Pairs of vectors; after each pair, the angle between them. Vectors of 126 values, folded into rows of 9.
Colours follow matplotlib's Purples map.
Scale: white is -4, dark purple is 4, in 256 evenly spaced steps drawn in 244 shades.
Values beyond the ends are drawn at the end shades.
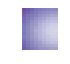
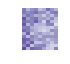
partly aligned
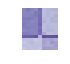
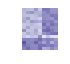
nearly opposite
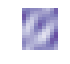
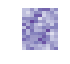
partly opposed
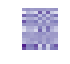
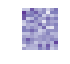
partly opposed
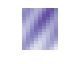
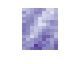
nearly opposite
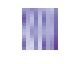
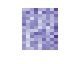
partly aligned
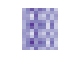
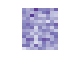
orthogonal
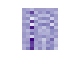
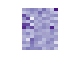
partly aligned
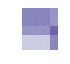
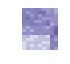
nearly parallel
